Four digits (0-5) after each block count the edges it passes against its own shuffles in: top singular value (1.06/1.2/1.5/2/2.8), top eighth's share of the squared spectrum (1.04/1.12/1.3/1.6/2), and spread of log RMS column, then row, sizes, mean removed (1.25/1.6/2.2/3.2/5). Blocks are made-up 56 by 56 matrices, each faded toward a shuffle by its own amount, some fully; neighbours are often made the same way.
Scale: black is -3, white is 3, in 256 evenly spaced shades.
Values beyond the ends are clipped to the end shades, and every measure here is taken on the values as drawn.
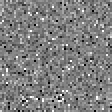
1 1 0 0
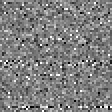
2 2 0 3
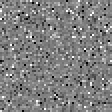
0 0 0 0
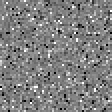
0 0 0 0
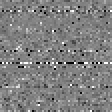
3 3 0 3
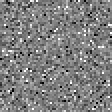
0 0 0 0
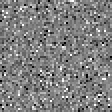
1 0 0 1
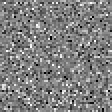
0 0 0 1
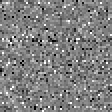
1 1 0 1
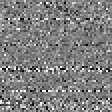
2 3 0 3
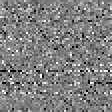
2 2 0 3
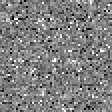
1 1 0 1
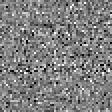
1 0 0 2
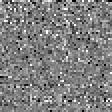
1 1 0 2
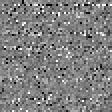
2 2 0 2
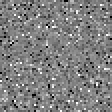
1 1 0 0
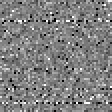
2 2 0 2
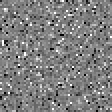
1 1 1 0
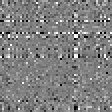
4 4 2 3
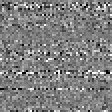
2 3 0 4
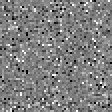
0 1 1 0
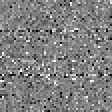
2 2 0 2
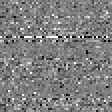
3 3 0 3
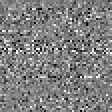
1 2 0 3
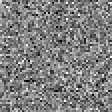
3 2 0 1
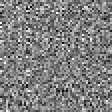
3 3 2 1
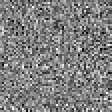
3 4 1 2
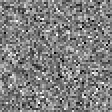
1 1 0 0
